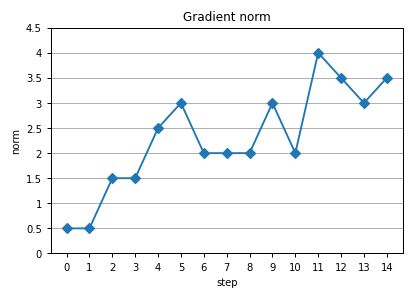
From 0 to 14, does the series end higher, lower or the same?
higher
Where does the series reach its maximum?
11
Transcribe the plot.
Title: Gradient norm
x-axis: step, ticks 0 1 2 3 4 5 6 7 8 9 10 11 12 13 14
y-axis: norm, ticks 0 0.5 1 1.5 2 2.5 3 3.5 4 4.5
Values:
0.5 0.5 1.5 1.5 2.5 3 2 2 2 3 2 4 3.5 3 3.5
